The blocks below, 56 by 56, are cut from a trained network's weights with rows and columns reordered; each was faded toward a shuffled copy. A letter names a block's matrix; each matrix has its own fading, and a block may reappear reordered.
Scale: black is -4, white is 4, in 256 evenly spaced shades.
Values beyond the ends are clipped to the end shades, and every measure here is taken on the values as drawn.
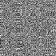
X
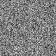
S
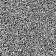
S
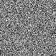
S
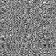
X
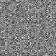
X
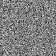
S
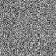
X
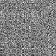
X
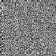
X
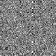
X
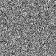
S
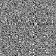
X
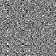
X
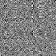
X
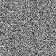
S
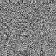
X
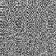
X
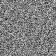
S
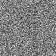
S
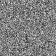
S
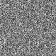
S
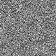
S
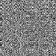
X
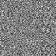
X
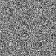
X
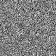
S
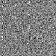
X
